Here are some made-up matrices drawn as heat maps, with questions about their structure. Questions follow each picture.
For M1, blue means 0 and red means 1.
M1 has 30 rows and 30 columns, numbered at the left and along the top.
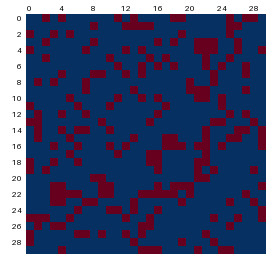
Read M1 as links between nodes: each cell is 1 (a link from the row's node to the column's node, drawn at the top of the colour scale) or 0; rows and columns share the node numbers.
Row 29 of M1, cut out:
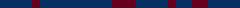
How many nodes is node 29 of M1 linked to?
7
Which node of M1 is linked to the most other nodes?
node 22
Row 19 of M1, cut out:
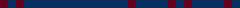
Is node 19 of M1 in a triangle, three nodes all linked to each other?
yes
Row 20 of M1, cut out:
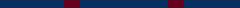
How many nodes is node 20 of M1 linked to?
4
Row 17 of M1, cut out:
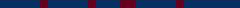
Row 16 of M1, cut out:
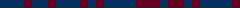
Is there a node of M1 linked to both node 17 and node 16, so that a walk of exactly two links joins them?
yes
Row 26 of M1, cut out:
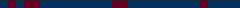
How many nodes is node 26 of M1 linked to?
6
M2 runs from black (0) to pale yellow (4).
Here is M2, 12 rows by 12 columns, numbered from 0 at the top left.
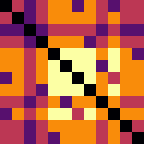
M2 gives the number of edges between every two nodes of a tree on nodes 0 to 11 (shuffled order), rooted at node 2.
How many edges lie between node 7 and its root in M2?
2
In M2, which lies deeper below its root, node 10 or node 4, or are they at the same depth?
node 4
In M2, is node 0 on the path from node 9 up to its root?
yes
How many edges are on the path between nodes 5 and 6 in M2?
4
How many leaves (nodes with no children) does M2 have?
7
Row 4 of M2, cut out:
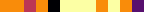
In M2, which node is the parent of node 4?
11
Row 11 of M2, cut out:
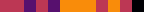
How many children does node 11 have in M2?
1
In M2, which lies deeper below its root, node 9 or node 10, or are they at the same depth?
node 9
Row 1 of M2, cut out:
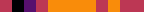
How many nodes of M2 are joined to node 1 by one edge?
1
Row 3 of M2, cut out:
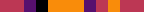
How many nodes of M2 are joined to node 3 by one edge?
2
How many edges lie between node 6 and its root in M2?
2
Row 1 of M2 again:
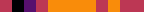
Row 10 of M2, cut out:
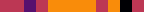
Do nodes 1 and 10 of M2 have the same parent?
yes
